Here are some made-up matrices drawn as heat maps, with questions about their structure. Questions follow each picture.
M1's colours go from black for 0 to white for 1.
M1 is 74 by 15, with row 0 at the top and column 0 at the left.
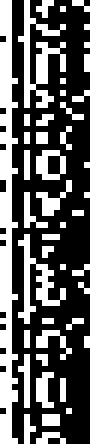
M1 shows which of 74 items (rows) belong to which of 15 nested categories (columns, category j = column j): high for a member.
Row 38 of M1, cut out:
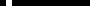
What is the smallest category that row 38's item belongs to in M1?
1
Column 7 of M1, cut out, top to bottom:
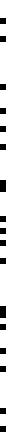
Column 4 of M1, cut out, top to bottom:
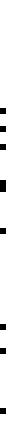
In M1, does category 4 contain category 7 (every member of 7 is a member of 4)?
yes
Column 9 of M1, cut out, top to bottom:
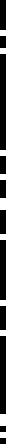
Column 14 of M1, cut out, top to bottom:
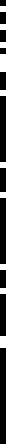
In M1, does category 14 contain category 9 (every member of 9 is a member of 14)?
no
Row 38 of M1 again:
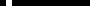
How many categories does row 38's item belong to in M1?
1
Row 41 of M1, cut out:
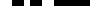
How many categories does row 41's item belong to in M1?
5
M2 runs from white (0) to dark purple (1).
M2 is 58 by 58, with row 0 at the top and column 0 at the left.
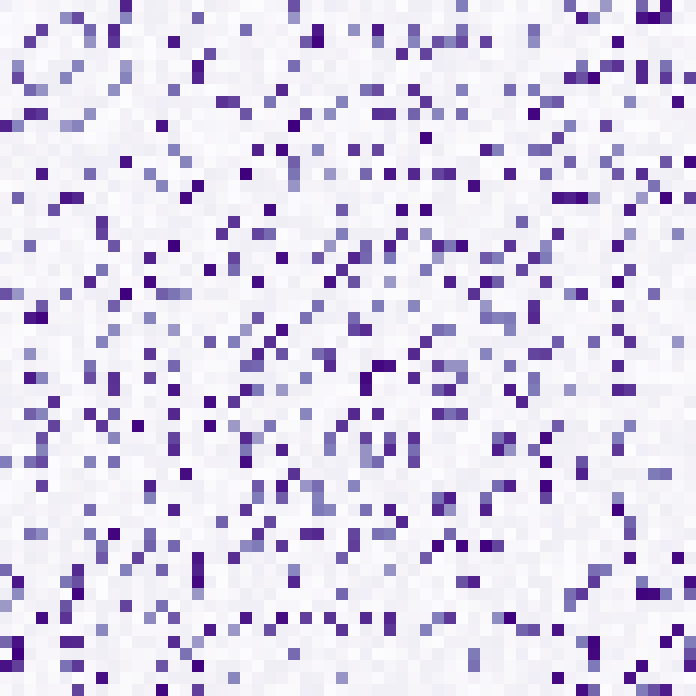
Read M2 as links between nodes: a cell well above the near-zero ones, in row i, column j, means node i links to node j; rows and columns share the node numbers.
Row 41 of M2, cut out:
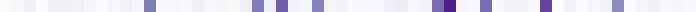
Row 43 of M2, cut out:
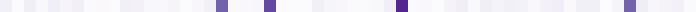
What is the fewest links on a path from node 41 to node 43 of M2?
4
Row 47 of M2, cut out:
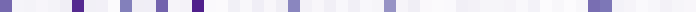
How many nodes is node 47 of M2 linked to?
9
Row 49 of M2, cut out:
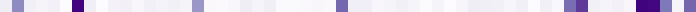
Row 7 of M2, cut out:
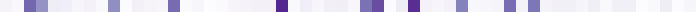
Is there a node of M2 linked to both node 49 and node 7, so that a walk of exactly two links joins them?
no
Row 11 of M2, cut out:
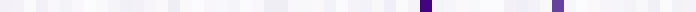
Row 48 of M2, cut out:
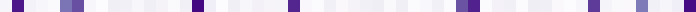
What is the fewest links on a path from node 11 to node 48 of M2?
3
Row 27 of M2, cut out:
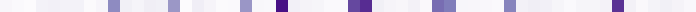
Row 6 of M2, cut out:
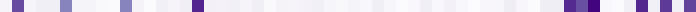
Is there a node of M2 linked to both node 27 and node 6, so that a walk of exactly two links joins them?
no
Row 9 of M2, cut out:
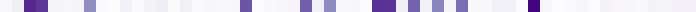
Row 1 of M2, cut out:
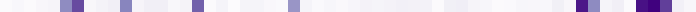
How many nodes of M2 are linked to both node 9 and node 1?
0
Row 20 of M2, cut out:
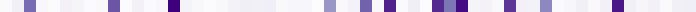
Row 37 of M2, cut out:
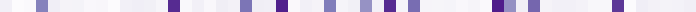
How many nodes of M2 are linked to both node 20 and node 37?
6
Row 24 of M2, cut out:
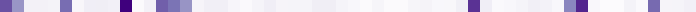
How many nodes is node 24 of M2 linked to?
11
